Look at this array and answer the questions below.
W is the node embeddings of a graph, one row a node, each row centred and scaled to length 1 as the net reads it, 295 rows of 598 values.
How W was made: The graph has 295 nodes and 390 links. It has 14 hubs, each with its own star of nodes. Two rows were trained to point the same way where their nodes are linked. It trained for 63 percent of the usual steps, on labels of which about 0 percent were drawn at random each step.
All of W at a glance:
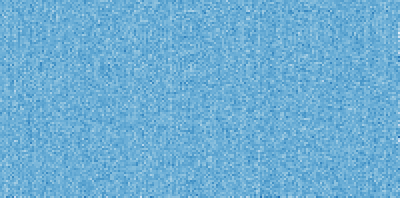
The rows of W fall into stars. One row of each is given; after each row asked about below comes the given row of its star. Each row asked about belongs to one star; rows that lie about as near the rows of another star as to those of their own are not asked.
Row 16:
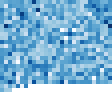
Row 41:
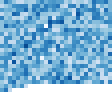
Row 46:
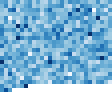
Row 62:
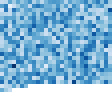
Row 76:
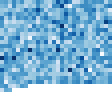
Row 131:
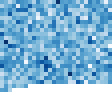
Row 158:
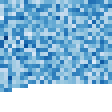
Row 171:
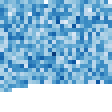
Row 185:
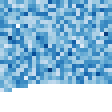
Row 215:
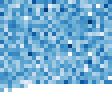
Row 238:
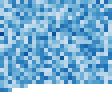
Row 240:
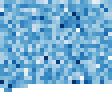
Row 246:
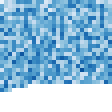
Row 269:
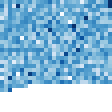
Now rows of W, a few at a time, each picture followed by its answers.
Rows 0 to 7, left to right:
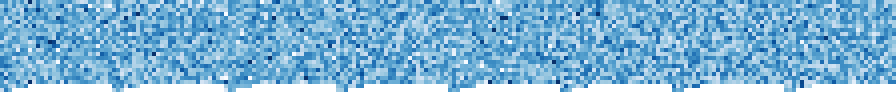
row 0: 76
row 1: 215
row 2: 240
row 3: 41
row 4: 246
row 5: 131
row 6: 158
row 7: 215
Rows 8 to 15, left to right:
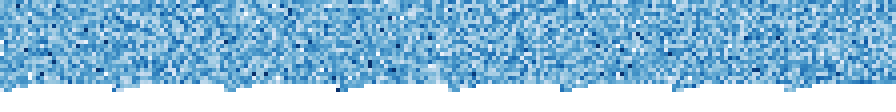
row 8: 185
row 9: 16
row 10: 185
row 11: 246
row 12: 76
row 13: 158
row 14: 269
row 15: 16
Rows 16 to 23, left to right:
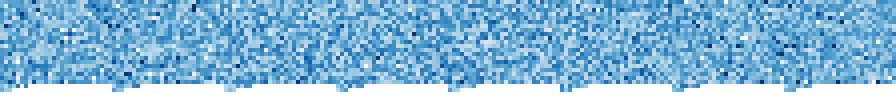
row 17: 16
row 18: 185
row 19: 185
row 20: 240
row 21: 269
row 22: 158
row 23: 41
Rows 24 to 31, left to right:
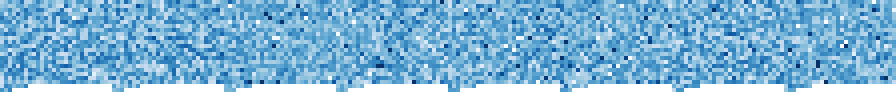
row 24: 246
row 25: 76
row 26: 41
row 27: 131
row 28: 158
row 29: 131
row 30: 171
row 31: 246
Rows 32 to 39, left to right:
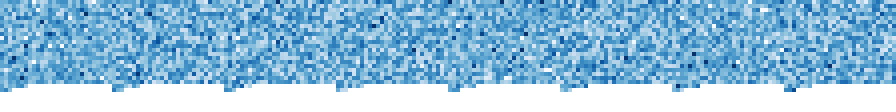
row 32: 238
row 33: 238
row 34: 240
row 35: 269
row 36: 158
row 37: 16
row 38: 171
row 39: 131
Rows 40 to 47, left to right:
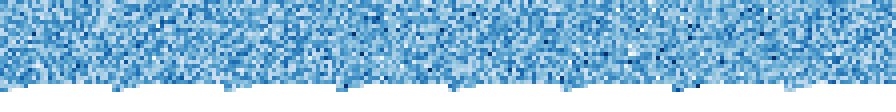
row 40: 46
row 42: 76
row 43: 240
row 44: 46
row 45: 240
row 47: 269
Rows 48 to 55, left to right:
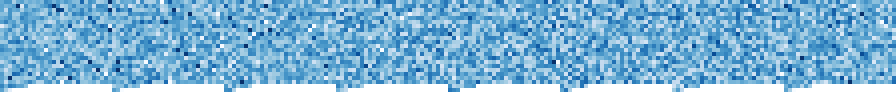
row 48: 269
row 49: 62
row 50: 238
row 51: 269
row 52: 158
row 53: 238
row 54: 185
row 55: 62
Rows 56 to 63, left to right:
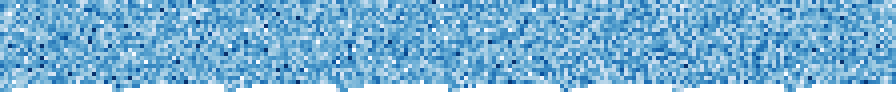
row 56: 131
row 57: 171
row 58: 171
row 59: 76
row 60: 16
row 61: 46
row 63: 76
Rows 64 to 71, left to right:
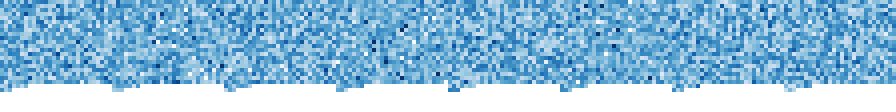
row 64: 215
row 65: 16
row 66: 269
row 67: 46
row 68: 131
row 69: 238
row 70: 246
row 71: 171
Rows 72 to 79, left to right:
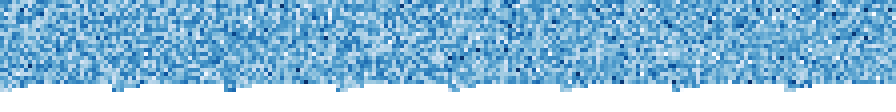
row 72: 171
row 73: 158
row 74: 215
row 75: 16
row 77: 16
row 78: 240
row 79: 16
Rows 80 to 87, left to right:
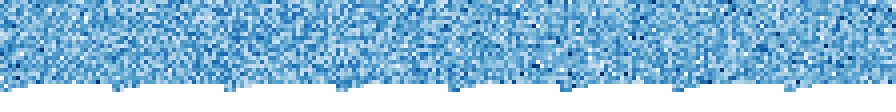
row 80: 171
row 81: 185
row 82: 215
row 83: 240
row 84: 62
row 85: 158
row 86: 62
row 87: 131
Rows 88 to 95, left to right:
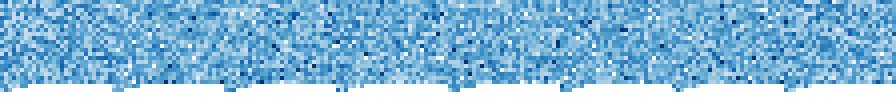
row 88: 76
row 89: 41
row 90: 62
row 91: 215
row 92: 246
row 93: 46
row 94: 46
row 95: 41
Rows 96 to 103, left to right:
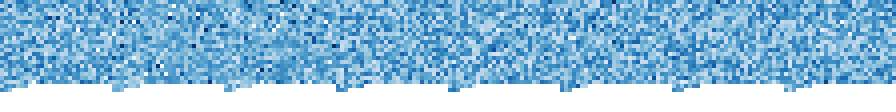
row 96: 131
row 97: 131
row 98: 131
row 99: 158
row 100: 41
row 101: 269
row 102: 131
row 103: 16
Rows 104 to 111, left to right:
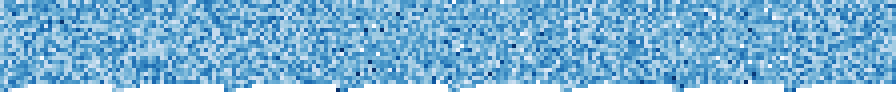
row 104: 240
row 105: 16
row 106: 158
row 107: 246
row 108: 158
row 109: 76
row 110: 240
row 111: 215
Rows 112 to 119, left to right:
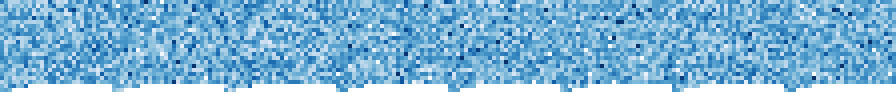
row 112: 158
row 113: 16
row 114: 16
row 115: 76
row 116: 76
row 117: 41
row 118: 269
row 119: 185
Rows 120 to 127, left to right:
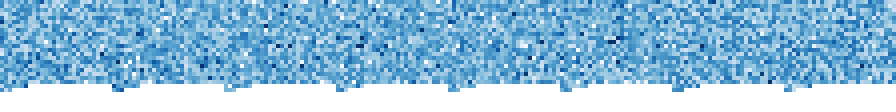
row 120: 246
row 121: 246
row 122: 171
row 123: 238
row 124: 41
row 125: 76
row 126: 246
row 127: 76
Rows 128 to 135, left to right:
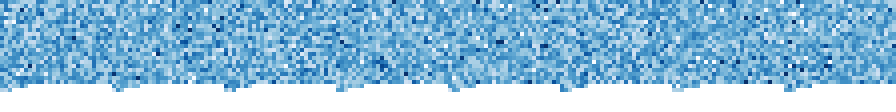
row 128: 76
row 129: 240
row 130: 269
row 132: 76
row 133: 238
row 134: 171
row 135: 131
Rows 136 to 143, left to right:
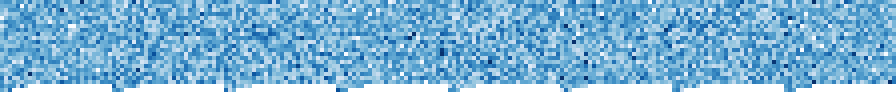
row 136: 269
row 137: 238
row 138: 215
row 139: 158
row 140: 131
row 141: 240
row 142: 62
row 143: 76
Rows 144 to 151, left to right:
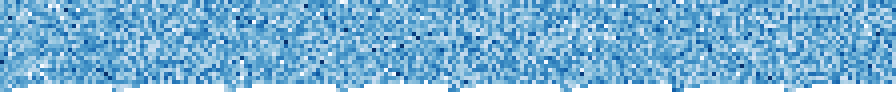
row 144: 185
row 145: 16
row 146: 16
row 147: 158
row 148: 131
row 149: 76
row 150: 158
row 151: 158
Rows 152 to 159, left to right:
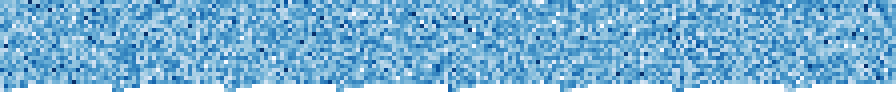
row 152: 171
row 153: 41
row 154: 46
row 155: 62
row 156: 238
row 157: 269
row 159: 16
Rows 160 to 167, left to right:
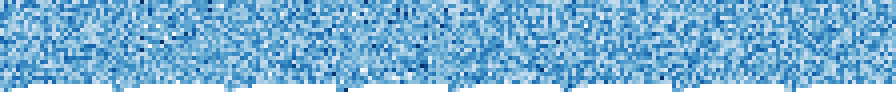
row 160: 240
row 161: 76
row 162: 46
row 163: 62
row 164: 62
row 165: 240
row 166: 62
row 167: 215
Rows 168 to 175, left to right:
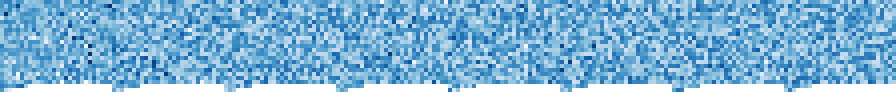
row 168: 269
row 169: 16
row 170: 171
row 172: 215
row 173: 16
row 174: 41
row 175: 240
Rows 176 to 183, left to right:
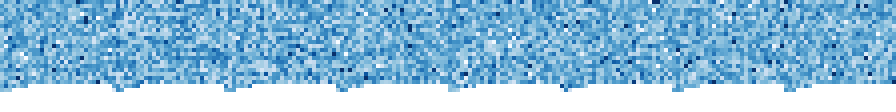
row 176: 171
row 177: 76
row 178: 158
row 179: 185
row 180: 16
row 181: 240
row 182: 246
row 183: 41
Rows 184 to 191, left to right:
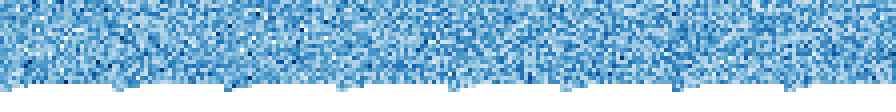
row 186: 240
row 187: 171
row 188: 215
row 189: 246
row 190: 215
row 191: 76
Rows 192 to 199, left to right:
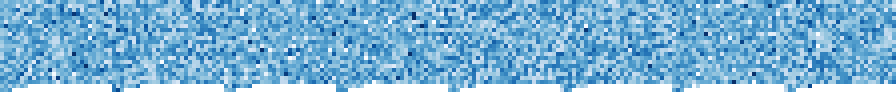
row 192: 62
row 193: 158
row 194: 158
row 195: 62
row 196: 41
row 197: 62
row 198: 215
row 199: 131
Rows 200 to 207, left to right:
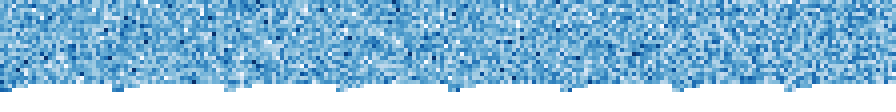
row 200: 240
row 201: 215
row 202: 16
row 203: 62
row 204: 269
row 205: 62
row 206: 185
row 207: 240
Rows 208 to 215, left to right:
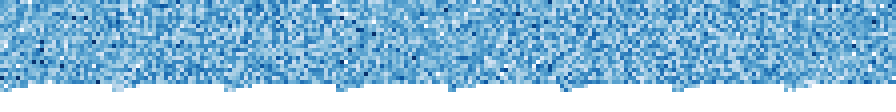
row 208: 171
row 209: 171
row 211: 238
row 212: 62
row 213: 238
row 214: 62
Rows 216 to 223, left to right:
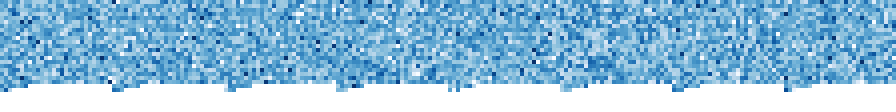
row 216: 46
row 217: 158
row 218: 246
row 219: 16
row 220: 215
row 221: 16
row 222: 158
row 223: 240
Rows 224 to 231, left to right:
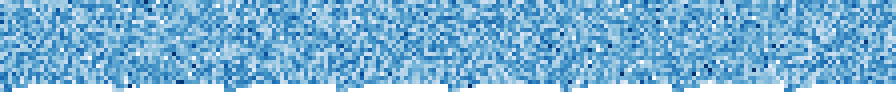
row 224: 246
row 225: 16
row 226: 62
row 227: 76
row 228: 46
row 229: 76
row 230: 246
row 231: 131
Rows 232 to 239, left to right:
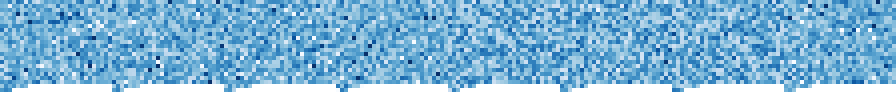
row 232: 62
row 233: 131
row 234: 62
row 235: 46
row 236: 185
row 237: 269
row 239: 238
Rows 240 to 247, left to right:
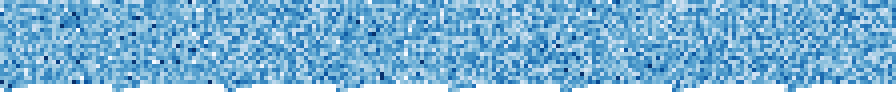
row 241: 171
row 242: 185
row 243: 215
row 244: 246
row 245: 62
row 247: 62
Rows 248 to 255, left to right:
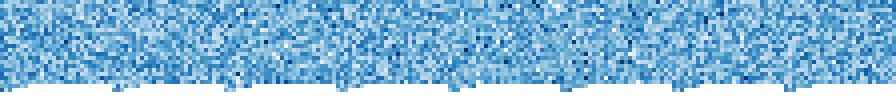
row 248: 246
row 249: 131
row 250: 16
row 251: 238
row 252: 76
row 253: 240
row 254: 269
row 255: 158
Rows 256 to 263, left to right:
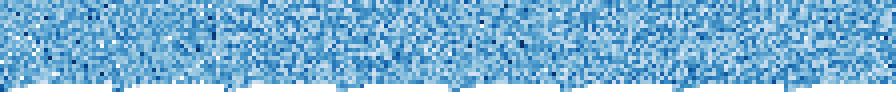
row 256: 46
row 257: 215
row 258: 246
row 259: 16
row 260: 185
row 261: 269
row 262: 240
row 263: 46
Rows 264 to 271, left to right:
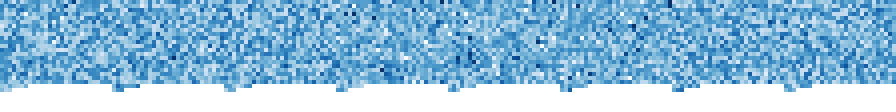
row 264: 16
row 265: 246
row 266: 76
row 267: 131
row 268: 131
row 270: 246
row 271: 76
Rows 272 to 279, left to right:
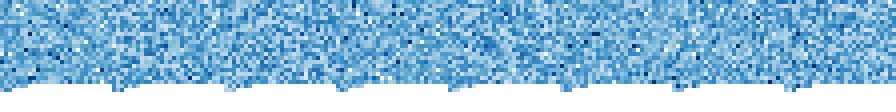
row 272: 185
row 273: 62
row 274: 171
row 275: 185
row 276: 62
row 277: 41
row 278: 171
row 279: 171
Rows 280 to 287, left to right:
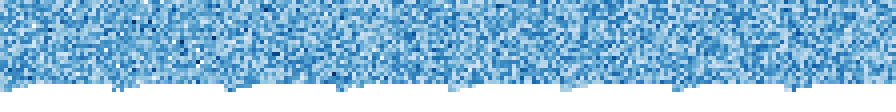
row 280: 240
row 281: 215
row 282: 46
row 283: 76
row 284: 46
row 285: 41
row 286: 62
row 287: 171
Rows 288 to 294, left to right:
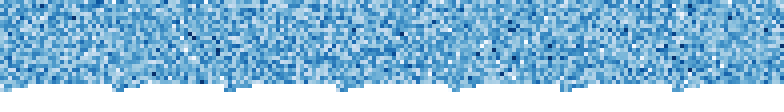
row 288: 171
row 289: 158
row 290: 246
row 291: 185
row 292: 46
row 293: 269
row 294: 131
